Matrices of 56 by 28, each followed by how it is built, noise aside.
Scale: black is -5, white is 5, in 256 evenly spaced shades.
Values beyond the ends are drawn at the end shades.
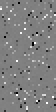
sparse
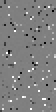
sparse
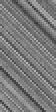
Toeplitz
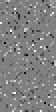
sparse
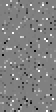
sparse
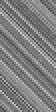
Toeplitz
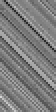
Toeplitz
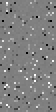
sparse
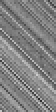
Toeplitz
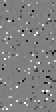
sparse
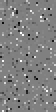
sparse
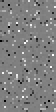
sparse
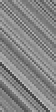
Toeplitz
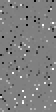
sparse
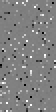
sparse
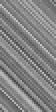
Toeplitz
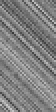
Toeplitz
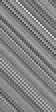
Toeplitz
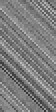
Toeplitz
